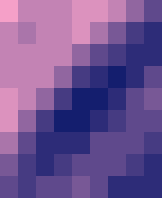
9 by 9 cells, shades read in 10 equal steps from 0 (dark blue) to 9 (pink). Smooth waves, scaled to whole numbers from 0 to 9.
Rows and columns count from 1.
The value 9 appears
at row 1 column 1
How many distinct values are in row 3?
5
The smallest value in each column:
3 2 1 0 0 0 0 1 1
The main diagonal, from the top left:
9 6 7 5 0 1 3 2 1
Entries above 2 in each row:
9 7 6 5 5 4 5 4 5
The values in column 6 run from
0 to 8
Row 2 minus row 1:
-2 -1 0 0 0 -2 -3 -3 -2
